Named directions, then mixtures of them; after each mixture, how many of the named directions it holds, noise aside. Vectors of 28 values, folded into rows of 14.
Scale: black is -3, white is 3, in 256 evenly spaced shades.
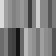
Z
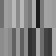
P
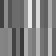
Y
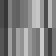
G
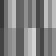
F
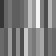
two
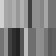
two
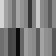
one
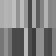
two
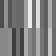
one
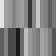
one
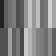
three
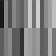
two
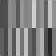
two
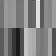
three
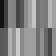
three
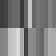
two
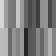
three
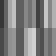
one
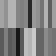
two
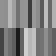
two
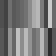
one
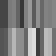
three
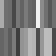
two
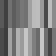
one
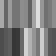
two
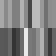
three
